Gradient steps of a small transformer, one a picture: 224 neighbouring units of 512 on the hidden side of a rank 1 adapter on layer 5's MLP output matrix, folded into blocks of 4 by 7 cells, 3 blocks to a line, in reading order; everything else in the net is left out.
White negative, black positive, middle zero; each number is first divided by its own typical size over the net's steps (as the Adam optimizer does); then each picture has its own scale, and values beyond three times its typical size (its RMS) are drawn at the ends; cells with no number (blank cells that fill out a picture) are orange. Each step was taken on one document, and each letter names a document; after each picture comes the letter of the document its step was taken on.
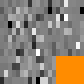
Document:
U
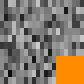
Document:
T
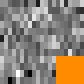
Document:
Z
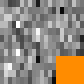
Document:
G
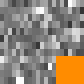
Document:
Z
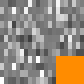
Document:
U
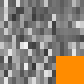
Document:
T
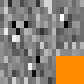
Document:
G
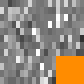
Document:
U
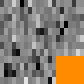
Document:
G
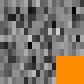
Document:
T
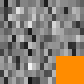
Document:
T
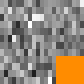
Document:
G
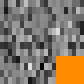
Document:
T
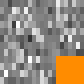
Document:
U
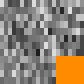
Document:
Z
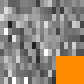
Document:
G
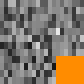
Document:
T
